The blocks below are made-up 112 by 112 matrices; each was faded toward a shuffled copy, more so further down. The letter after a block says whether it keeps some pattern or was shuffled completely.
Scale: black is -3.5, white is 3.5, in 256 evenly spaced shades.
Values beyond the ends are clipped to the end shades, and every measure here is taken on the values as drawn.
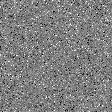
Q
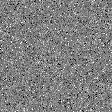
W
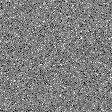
Q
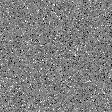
Q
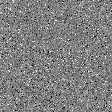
W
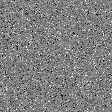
Q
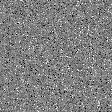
Q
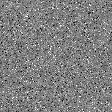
W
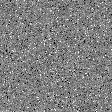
Q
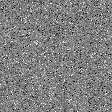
Q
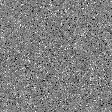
Q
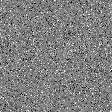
W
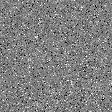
W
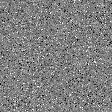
W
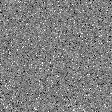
Q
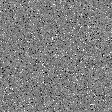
Q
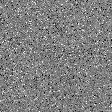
Q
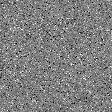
Q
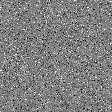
W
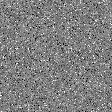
W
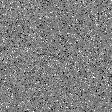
Q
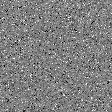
Q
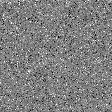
Q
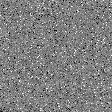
Q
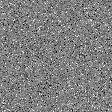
Q
